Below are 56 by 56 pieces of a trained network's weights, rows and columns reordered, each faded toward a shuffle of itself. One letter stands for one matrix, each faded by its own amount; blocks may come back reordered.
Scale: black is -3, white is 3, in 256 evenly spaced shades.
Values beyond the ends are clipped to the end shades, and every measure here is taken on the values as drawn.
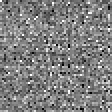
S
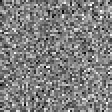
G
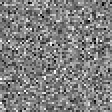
G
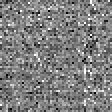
S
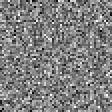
G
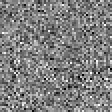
G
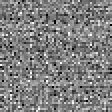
S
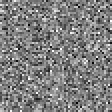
G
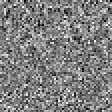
G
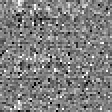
S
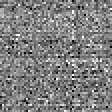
S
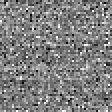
S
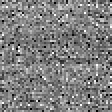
S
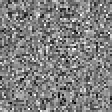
G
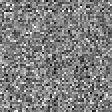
G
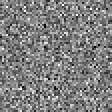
G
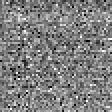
S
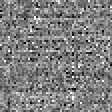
S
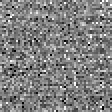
S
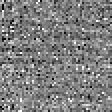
S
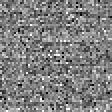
S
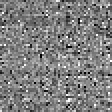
S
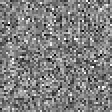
G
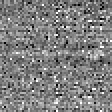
S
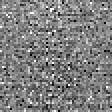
S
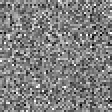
G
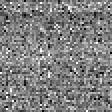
S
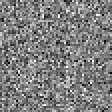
G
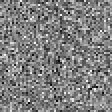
G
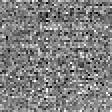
S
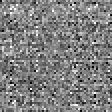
S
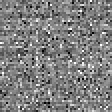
S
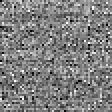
S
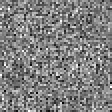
G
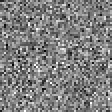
G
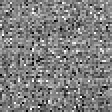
S
